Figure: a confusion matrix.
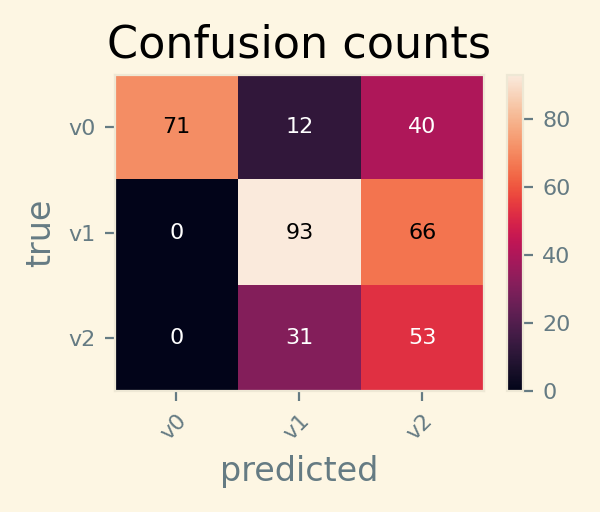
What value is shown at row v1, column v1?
93
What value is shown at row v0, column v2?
40
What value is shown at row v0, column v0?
71
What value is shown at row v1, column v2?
66
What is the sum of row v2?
84
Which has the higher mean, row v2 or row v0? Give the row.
v0
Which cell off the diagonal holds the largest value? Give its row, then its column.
v1, v2
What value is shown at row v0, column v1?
12
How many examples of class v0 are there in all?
123
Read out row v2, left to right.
0 31 53
